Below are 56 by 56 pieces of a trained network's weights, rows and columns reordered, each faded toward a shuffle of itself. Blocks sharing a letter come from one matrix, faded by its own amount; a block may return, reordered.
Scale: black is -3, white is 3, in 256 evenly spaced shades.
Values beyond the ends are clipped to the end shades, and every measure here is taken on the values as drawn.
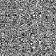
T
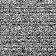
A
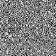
T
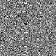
T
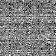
A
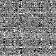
A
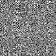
T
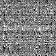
A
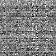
A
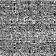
A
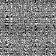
A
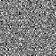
T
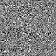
T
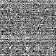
A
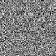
T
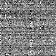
A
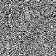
T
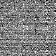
A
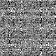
A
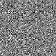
T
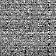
A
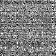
A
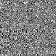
T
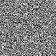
T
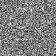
T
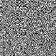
T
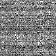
A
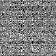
A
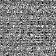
A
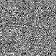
T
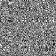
T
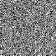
T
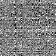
A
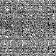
A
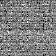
A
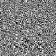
T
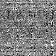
A
